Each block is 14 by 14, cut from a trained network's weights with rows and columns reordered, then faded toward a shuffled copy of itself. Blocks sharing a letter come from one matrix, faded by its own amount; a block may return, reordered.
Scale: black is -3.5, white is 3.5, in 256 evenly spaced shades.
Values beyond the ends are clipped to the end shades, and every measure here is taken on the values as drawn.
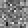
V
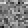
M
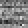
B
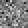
V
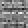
B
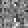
M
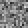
V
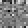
M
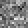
M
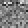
M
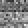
B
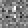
M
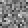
V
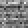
B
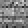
B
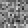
V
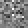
M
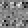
M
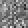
V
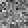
V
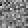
V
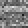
B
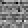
B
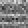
B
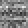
B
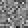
V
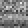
B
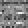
B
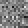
M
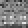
B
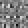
M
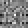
M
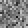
V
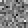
V
